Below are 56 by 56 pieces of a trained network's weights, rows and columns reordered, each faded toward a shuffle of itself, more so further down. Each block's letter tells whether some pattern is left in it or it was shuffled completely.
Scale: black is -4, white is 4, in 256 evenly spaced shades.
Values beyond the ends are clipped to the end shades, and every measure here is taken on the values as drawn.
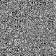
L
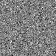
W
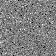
W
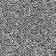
L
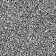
W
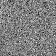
W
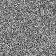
W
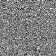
L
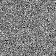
W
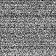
L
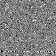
L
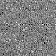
L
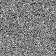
W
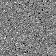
W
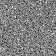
W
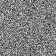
W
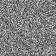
W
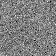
W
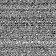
L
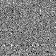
L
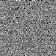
L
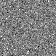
W
